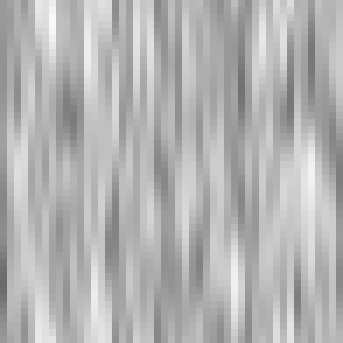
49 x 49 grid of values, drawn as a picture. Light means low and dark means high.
Overall the values sit about 30% of the way up the scale. Streaks run downward. The values follow a bell shape.
